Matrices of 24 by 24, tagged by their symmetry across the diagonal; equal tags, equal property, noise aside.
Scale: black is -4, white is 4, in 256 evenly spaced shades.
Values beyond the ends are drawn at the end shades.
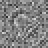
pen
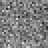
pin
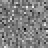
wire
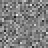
pin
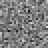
wire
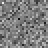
pen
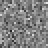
wire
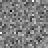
pen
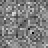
pen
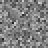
pin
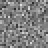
wire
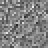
pen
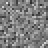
pen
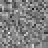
pin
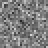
pen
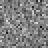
wire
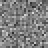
pin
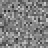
wire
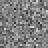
wire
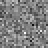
pin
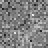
pen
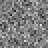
pen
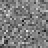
wire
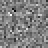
pin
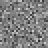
pin
